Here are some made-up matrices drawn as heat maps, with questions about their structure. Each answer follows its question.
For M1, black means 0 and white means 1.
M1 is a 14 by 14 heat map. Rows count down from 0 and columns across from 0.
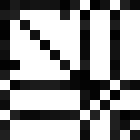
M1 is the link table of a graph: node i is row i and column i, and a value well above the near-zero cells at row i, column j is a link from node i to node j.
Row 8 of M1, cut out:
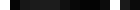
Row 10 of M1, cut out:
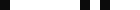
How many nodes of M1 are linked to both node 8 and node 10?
1
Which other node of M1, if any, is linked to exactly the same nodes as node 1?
node 6
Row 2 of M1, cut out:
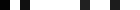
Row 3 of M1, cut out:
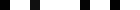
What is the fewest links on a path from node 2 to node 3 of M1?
1
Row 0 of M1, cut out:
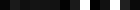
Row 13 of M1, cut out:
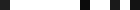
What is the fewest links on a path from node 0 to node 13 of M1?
3
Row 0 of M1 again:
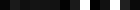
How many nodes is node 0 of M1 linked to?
2
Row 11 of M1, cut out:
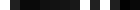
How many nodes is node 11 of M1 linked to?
3
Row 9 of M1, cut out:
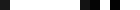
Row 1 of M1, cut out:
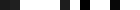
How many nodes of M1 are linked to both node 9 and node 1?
8
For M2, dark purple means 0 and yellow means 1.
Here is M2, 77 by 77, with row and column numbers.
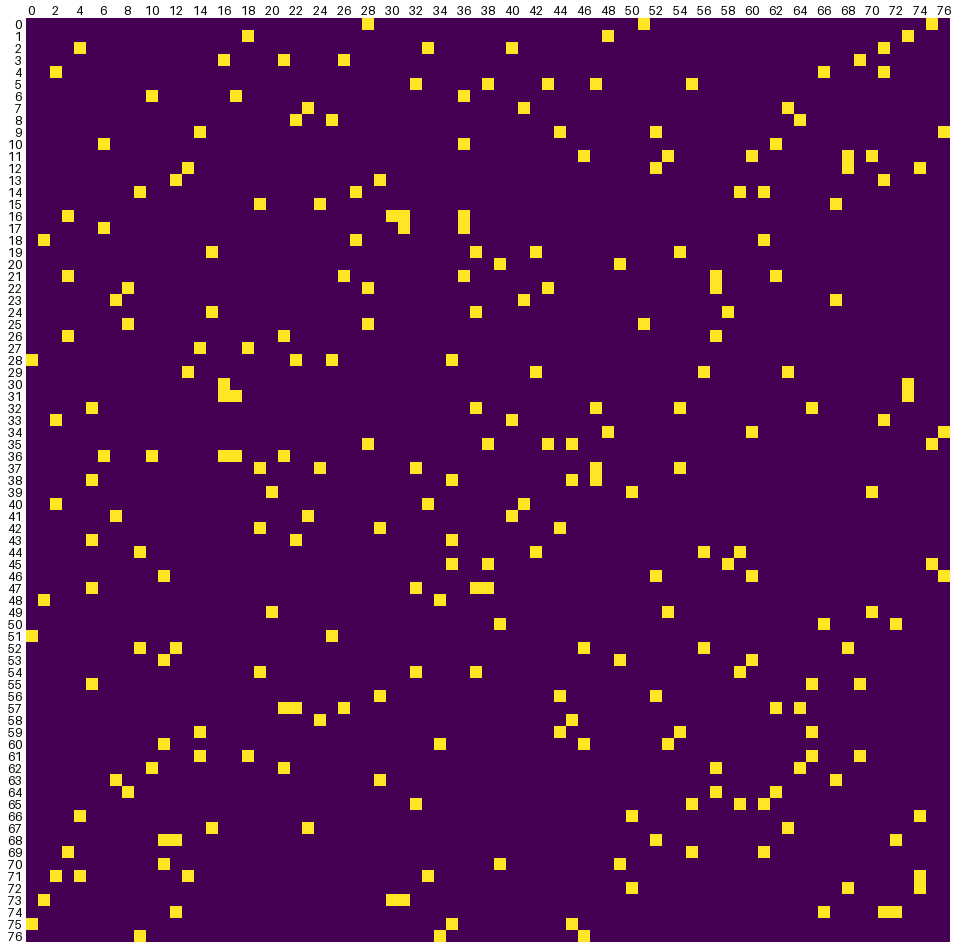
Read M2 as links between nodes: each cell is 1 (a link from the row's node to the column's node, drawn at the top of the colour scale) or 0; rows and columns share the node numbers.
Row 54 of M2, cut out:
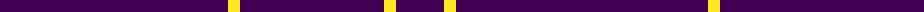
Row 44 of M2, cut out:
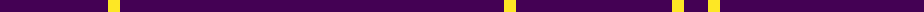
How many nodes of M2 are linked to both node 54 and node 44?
1
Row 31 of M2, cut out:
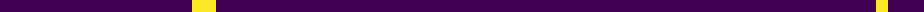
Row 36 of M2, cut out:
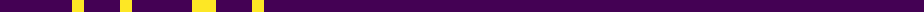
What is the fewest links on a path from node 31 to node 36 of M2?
2
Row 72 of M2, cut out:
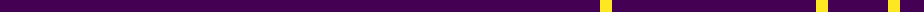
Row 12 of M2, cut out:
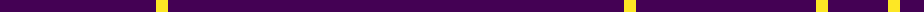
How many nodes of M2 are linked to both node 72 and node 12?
2
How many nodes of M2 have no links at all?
0
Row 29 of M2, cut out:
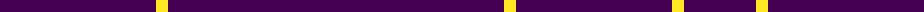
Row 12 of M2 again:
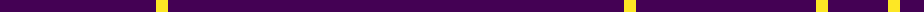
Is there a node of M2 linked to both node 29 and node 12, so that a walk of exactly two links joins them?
yes
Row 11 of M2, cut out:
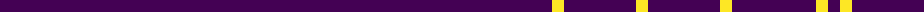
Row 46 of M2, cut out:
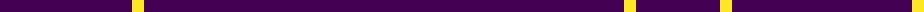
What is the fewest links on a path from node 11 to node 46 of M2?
1
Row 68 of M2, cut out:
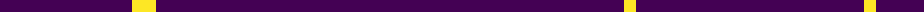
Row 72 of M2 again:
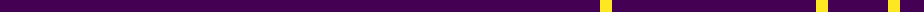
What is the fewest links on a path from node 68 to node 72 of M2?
1
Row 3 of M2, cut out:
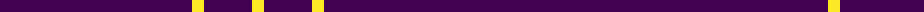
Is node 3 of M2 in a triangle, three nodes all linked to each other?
yes
